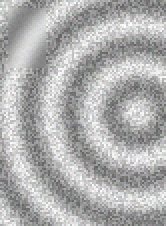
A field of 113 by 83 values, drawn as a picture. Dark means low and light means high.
The top left is the calmest part. Concentric rings centre on the middle right. An odd patch, calmer than its surroundings, sits in the top left. There is no overall slope. No single row or column stands out from its neighbours. On average the colour sits 70% of the way up the scale.
